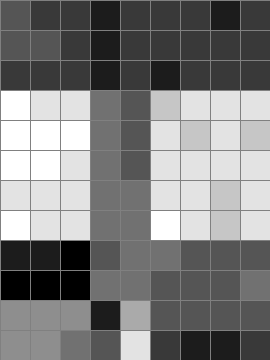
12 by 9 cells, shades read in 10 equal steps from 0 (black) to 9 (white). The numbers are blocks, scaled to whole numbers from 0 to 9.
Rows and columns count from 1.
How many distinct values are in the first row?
3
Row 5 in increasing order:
3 4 7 7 8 8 9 9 9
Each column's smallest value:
0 0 0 1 2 1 1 1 2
